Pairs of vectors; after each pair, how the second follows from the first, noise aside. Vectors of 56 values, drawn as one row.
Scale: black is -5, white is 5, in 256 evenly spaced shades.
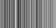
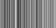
copied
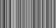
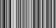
scaled up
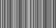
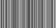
negated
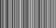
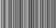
negated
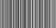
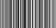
scaled up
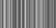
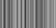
negated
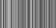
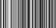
scaled up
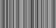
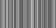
negated
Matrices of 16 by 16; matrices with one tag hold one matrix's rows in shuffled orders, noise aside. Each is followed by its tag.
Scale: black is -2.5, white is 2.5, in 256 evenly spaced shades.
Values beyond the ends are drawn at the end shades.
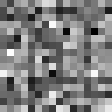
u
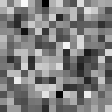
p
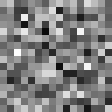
p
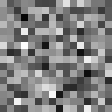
p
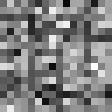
u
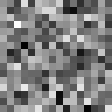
p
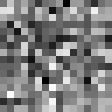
u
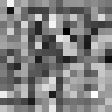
u
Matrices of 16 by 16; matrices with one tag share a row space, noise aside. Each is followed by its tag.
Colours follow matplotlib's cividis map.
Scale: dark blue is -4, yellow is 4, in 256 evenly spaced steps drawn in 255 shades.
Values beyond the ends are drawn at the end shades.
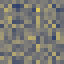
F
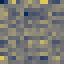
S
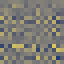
F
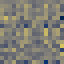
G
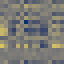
S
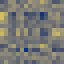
S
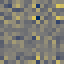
F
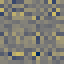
F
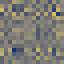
F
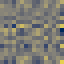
G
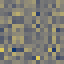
F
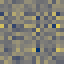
F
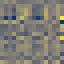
G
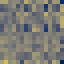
G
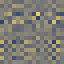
F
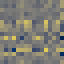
G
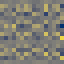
G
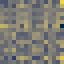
G
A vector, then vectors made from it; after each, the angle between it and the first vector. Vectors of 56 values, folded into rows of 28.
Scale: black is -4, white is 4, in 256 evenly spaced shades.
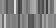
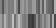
partly aligned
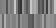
nearly parallel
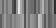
partly opposed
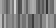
nearly parallel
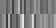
orthogonal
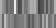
nearly parallel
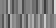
orthogonal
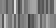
nearly parallel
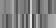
orthogonal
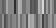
nearly opposite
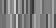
orthogonal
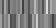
orthogonal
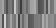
nearly parallel
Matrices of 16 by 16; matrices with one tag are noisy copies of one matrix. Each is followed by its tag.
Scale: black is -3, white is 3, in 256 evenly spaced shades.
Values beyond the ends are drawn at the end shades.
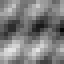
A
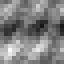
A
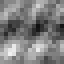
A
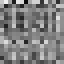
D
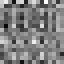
D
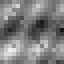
A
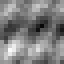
A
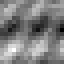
A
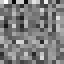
D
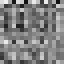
D
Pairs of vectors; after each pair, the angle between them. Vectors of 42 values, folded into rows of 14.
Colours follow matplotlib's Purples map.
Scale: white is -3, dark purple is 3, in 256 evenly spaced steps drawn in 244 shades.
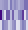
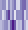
partly aligned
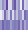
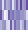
partly opposed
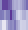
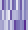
orthogonal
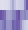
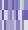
orthogonal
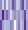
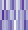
nearly parallel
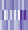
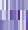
partly opposed
